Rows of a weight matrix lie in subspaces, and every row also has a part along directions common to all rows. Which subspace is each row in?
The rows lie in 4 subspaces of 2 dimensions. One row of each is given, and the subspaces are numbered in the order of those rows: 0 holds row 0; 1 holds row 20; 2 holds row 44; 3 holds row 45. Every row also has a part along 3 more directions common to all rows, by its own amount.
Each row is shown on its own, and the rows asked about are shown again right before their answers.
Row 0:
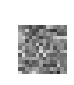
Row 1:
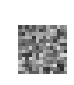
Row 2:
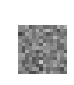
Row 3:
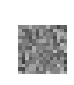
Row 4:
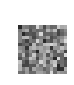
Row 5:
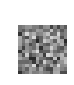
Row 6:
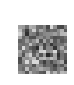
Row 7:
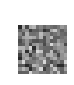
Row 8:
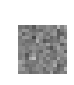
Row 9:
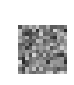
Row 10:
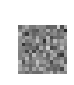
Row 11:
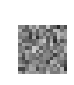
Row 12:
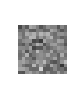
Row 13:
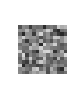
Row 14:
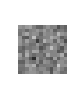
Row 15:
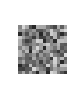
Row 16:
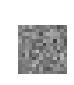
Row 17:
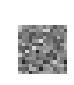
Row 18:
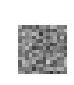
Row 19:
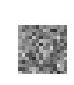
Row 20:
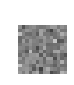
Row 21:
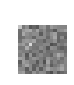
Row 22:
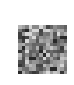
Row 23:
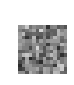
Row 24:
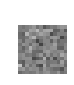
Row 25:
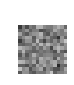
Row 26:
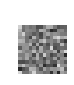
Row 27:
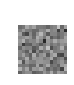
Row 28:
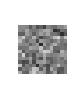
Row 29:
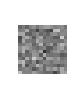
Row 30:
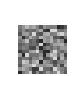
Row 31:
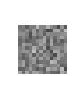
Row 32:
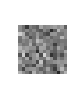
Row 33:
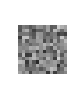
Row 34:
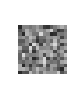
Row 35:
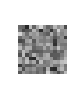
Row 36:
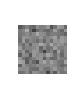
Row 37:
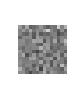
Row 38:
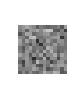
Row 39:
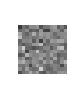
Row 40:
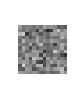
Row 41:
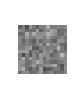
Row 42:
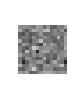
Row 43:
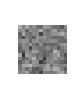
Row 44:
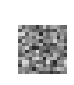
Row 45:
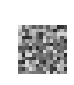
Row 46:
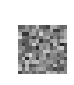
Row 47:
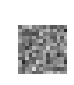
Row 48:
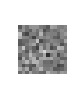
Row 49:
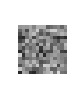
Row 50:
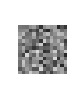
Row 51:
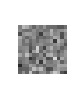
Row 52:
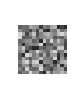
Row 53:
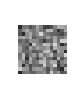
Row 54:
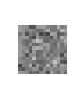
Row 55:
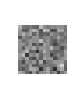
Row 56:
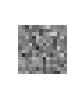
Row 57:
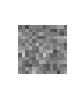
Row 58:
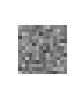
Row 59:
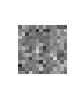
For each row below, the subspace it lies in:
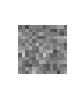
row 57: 0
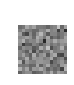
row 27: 2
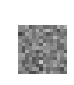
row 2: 3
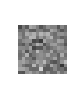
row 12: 1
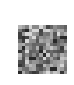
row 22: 0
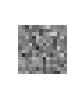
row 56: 1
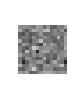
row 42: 2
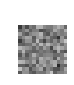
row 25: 0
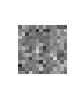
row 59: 1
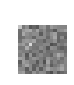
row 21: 2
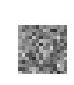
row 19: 0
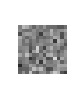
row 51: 1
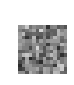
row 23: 1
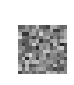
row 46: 3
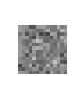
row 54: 1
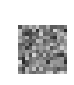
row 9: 2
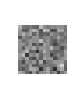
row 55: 0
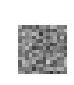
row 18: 2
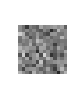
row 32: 0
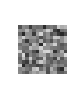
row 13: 0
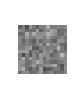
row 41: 1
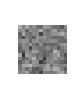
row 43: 0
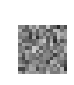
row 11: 2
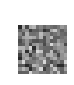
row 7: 3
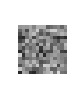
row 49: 0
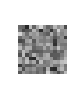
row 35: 0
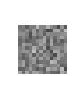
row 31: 2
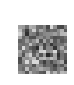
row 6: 3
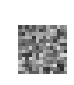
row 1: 1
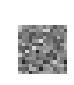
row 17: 2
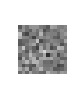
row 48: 3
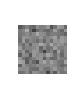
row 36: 3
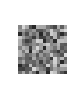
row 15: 1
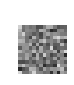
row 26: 0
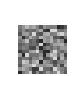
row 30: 0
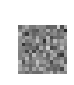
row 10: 2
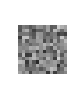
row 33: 3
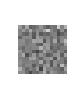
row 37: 2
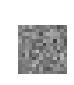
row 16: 1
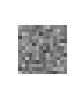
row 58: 3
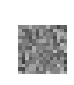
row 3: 2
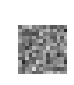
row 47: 2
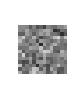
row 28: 0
